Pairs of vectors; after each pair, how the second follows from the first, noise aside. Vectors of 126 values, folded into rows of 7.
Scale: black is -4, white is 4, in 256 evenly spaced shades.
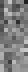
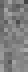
shrunk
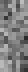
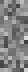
sign-scrambled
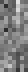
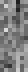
negated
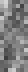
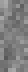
shrunk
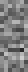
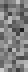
shuffled
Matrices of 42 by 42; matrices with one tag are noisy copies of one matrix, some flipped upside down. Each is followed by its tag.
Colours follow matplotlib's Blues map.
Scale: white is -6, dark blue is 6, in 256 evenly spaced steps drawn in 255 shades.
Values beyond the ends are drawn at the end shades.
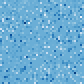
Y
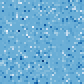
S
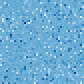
Y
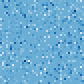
Y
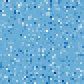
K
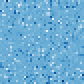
K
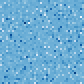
Y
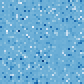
S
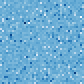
Y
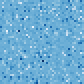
S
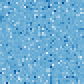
K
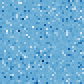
S
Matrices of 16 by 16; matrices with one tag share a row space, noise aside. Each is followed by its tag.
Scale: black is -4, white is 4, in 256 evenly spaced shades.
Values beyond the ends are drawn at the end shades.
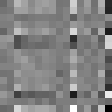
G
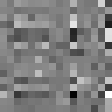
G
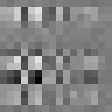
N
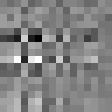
N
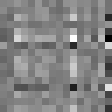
G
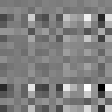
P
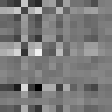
N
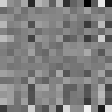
P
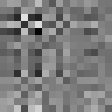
N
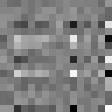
G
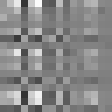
N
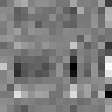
G
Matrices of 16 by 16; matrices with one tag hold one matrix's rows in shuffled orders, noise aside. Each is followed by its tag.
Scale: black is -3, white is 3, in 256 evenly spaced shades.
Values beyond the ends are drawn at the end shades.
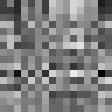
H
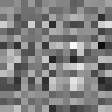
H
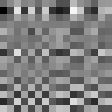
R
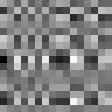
R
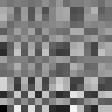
R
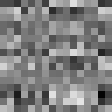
H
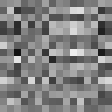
H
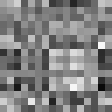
H
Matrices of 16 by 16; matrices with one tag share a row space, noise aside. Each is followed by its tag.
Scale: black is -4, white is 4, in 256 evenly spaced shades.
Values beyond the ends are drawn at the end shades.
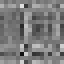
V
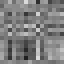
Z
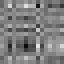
Z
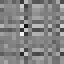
V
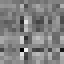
V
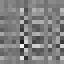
V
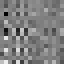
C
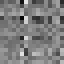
V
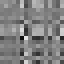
V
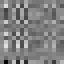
C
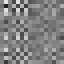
C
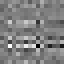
Z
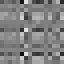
V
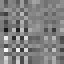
C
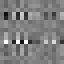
C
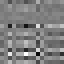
Z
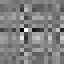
V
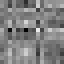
Z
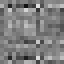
Z
